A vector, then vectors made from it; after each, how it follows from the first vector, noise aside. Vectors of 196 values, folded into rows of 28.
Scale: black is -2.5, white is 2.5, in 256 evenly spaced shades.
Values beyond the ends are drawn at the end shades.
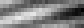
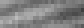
shrunk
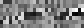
sign-scrambled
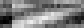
wrapped around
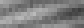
shrunk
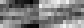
wrapped around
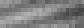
shrunk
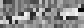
sign-scrambled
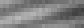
shrunk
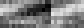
wrapped around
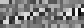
sign-scrambled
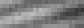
shrunk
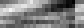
wrapped around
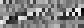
sign-scrambled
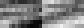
wrapped around
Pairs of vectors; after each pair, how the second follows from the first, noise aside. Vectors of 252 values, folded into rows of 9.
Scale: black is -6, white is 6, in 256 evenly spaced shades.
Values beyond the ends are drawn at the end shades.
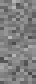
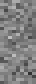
copied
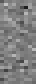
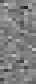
copied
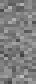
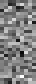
scaled up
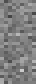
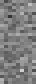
copied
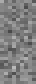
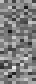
scaled up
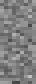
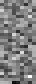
scaled up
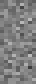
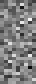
scaled up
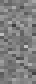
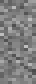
copied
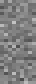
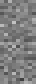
copied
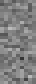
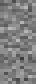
copied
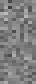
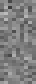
copied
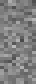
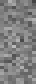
copied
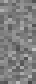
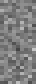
copied
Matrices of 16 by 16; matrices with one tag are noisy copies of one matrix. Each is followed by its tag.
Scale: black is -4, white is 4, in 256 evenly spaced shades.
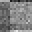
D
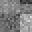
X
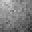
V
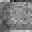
D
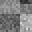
X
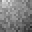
V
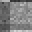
D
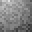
V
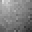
V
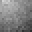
V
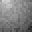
V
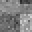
X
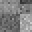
X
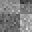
X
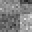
X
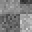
X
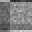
D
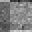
D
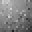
V
